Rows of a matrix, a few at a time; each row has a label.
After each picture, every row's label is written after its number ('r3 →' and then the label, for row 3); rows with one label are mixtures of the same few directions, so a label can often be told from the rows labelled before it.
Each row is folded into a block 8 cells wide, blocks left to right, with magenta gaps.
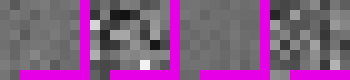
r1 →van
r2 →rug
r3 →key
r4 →key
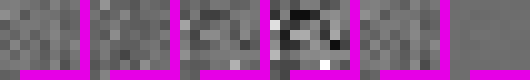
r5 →key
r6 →van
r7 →rug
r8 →rug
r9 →key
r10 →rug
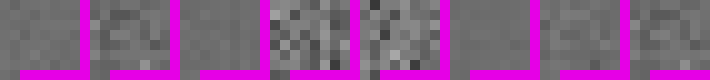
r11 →van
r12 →rug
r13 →key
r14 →key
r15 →van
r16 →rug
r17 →rug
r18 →rug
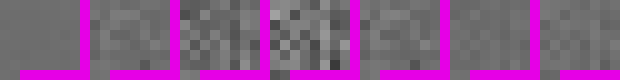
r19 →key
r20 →rug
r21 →key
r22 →key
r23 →rug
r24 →key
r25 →key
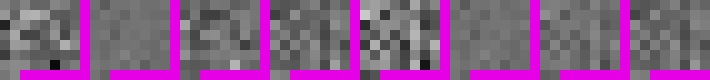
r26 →rug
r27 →van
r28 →rug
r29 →key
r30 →key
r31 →van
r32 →key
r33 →key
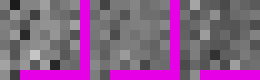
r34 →van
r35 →van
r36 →van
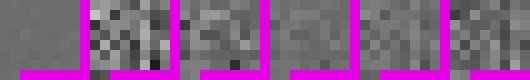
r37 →van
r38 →key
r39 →rug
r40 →rug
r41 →key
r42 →key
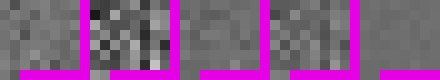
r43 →van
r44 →key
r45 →rug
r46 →key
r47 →rug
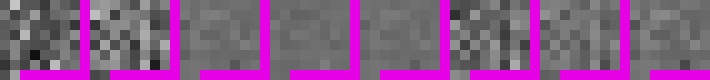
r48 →van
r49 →key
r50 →rug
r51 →rug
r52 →rug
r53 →key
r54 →key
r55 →rug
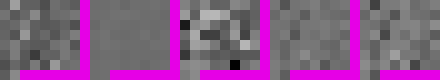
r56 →van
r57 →rug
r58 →rug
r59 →van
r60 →van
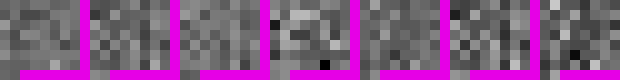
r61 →rug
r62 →key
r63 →key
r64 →rug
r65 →van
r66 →key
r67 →van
